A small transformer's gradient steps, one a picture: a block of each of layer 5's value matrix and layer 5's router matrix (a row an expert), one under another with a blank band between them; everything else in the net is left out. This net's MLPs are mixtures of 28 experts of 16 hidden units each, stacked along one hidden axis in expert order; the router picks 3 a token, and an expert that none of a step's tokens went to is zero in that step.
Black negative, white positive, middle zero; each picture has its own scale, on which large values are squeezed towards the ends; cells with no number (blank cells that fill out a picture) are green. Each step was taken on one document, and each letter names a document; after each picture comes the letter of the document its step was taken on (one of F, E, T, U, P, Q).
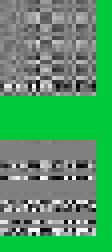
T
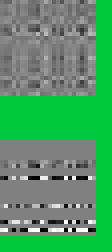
T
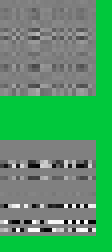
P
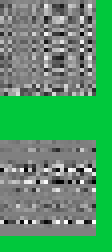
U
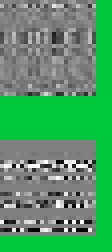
P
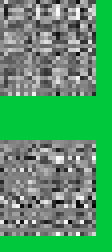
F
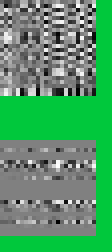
U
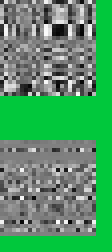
U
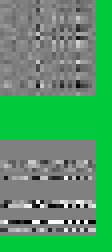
P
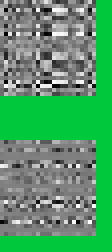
F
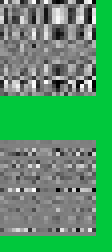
U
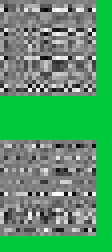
F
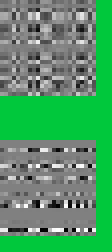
T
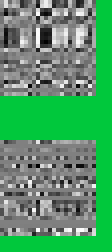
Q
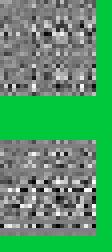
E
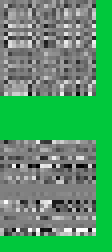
Q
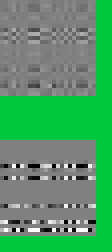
P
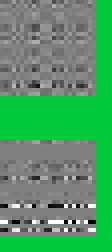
P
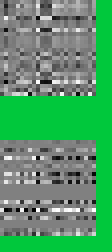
Q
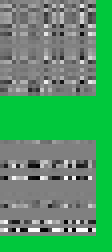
T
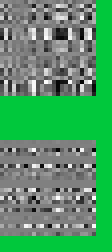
U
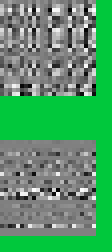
E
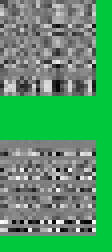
U
